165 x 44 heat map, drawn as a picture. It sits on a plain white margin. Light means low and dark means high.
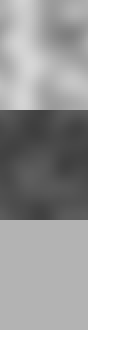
The table splits into 3 rows of 1 panel. Panel 1,1: low, smooth. Panel 2,1: high, smooth, faint in contrast. Panel 3,1: low, flat.
